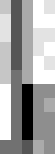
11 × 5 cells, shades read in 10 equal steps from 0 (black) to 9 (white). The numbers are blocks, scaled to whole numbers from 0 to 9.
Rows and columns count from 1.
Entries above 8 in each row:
1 2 0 1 1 2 1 1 1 1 0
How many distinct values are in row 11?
4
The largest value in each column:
9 4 6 9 9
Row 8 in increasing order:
0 4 5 6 9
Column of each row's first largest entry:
4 4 1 5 4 4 1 1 1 1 4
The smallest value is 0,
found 4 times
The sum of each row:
33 35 33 33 33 35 23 24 23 23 22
